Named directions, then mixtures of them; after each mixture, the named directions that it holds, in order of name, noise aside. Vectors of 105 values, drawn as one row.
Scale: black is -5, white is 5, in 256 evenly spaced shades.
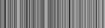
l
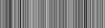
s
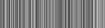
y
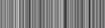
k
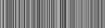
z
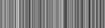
k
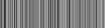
l, z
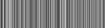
s, z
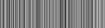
y, z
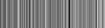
l, y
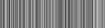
y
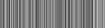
y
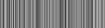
y, z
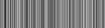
l, y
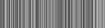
y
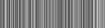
y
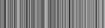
l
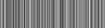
k, z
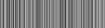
y, z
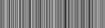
k, y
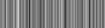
k, l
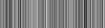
s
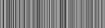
y, z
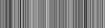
s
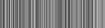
y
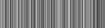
y, z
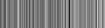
l, y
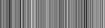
s, y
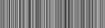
k, y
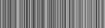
l, z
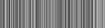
y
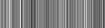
s, y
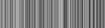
k, y
